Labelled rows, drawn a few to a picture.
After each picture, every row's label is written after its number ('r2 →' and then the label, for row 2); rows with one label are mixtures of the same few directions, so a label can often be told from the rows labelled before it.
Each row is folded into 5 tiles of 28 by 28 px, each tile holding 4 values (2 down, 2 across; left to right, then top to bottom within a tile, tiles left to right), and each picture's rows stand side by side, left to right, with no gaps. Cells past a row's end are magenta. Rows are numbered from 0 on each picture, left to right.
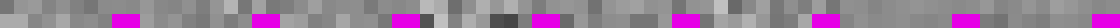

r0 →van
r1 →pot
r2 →van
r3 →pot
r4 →pot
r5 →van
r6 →pot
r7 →van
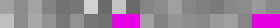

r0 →pot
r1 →pot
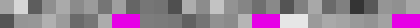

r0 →van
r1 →pot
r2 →van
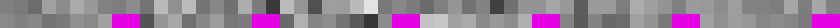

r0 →pot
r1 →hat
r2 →pot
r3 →van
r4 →van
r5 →pot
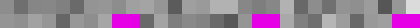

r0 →van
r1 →pot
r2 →hat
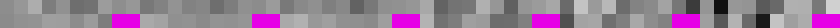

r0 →pot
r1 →van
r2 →van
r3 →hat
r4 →hat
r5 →van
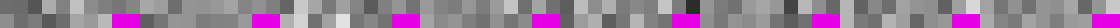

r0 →pot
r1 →van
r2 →van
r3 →pot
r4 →hat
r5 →hat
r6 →hat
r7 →hat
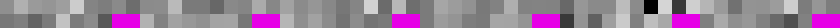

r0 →van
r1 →pot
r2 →pot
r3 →hat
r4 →pot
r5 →pot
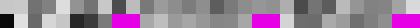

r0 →pot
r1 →van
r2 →hat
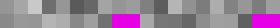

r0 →pot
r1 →van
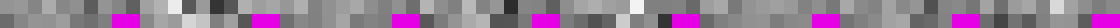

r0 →hat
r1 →pot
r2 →van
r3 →hat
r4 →van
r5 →van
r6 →hat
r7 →van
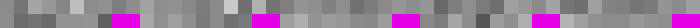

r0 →van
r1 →pot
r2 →van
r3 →van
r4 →van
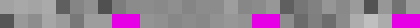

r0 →hat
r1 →hat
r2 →pot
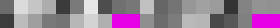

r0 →hat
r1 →hat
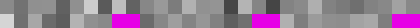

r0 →pot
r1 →hat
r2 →pot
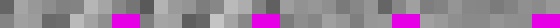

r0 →hat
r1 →hat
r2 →hat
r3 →van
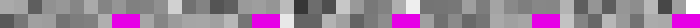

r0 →van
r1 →pot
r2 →hat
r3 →pot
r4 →hat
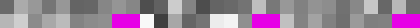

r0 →van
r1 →pot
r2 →pot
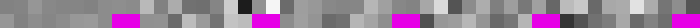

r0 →pot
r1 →hat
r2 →hat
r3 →van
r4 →van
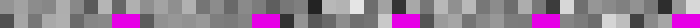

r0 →pot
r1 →hat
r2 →pot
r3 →hat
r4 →hat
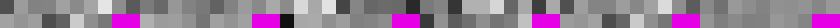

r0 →hat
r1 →van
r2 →hat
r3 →pot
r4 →hat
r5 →van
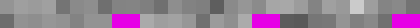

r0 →hat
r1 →van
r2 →van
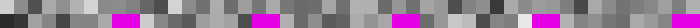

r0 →van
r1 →van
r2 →pot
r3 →van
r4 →van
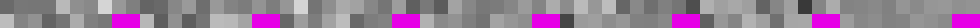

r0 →hat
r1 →pot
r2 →van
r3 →van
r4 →hat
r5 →hat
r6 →hat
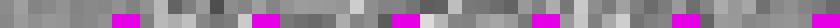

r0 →van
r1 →van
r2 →van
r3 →van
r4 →van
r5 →hat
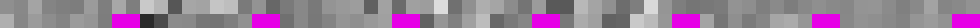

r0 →pot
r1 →van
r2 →pot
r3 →van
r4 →hat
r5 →pot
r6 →hat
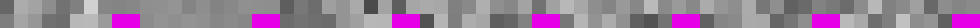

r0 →hat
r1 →pot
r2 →pot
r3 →pot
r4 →pot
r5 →hat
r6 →van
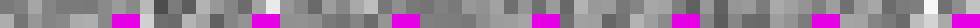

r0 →pot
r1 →hat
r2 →pot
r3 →pot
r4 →hat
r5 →van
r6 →hat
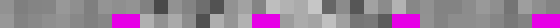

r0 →hat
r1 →van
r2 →pot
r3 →hat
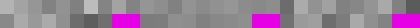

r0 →pot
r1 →van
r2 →hat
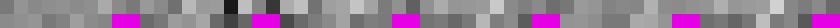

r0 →hat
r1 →hat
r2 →van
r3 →van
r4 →hat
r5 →van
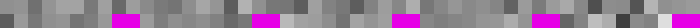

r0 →pot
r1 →hat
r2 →van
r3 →pot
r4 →van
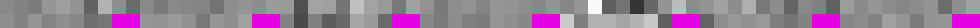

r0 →hat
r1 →van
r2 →van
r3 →van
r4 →pot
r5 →hat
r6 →hat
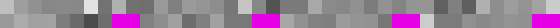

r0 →pot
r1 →hat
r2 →van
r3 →hat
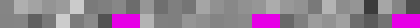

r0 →van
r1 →hat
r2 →hat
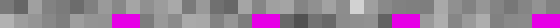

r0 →van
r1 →pot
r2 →van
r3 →van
